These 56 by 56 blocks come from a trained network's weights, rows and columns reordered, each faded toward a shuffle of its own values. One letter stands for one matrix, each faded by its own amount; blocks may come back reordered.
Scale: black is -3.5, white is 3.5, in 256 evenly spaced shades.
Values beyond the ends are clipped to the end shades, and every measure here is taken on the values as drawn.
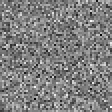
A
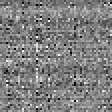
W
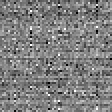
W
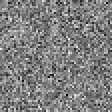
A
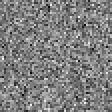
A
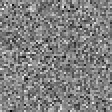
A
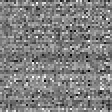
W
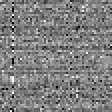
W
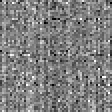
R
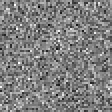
A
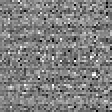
W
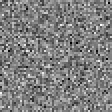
A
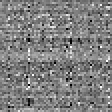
W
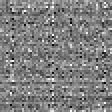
W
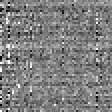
W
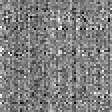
R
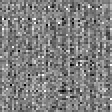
R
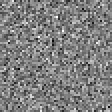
A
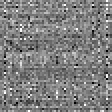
W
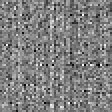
R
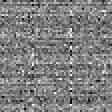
W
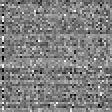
W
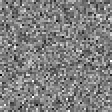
A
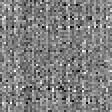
R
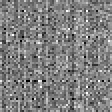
R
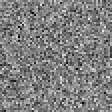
A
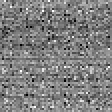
W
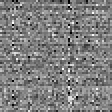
W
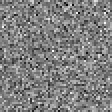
A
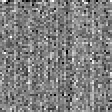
R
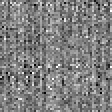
R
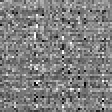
W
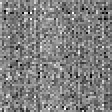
R
